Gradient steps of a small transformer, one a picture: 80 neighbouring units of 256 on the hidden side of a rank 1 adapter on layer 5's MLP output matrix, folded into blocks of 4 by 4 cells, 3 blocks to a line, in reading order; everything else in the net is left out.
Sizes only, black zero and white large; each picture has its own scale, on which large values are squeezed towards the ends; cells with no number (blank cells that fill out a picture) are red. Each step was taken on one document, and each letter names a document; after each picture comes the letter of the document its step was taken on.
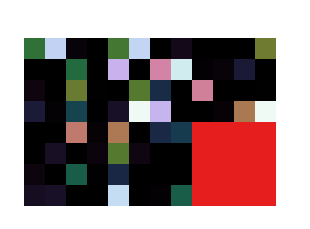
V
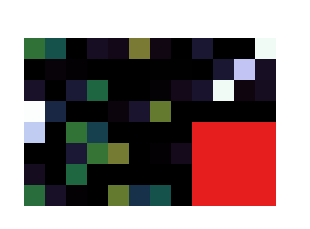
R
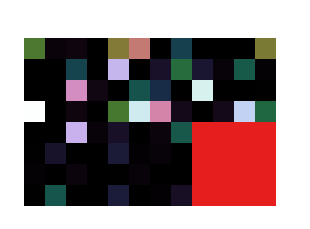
V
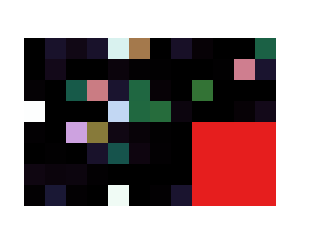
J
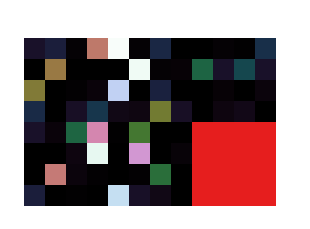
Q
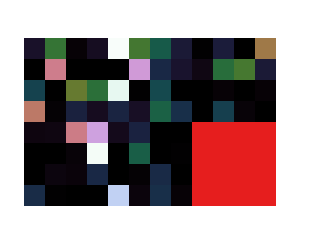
Q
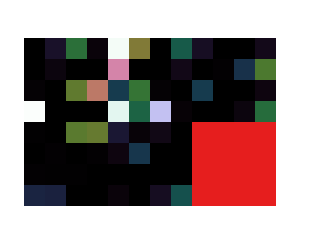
J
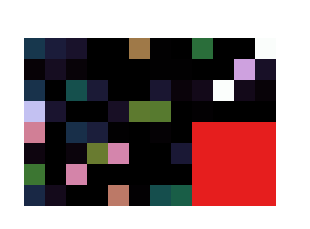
R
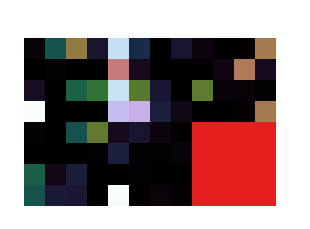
J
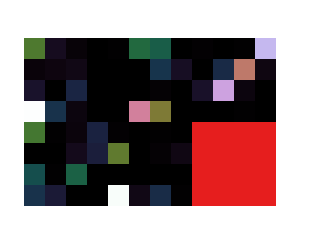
R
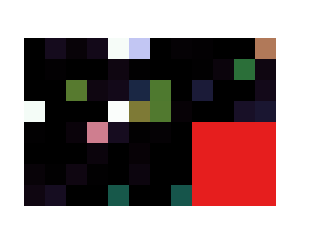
J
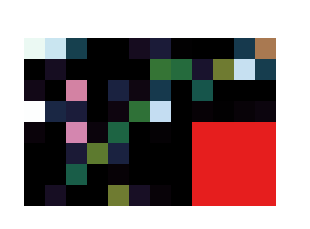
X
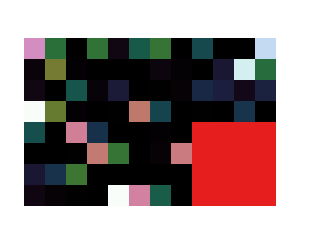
R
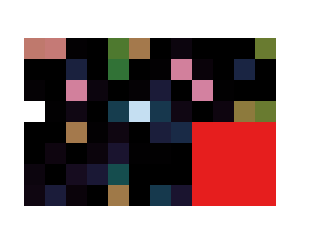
V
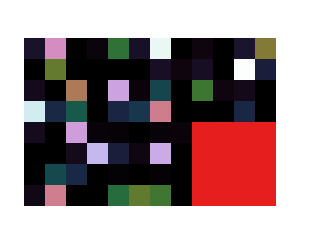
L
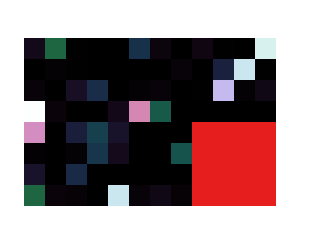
R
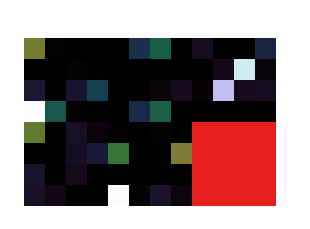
R
